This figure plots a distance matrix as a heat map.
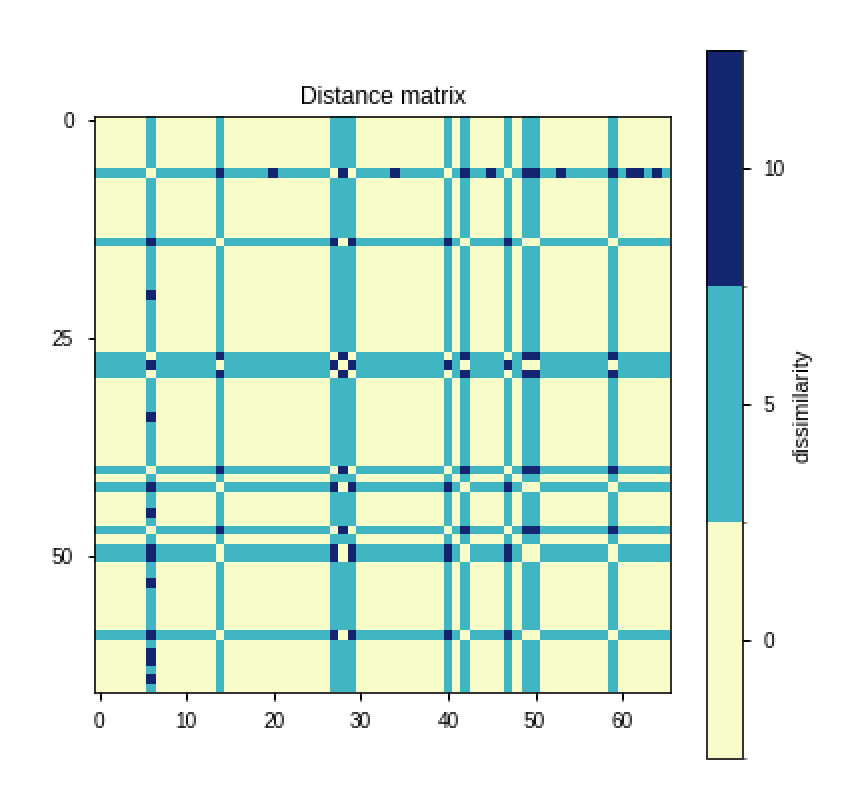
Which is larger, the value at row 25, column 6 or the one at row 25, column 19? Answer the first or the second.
the first
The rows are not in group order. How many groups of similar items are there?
3
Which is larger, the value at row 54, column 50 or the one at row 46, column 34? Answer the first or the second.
the first
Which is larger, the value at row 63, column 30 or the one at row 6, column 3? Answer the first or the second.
the second
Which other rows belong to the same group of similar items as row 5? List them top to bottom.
0, 1, 2, 3, 4, 7, 8, 9, 10, 11, 12, 13, 15, 16, 17, 18, 19, 20, 21, 22, 23, 24, 25, 26, 30, 31, 32, 33, 34, 35, 36, 37, 38, 39, 41, 43, 44, 45, 46, 48, 51, 52, 53, 54, 55, 56, 57, 58, 60, 61, 62, 63, 64, 65
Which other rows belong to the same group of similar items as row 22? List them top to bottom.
0, 1, 2, 3, 4, 5, 7, 8, 9, 10, 11, 12, 13, 15, 16, 17, 18, 19, 20, 21, 23, 24, 25, 26, 30, 31, 32, 33, 34, 35, 36, 37, 38, 39, 41, 43, 44, 45, 46, 48, 51, 52, 53, 54, 55, 56, 57, 58, 60, 61, 62, 63, 64, 65
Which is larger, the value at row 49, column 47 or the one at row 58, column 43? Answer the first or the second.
the first
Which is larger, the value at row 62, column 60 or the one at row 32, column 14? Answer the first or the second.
the second
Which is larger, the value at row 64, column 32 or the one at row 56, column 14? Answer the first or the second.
the second
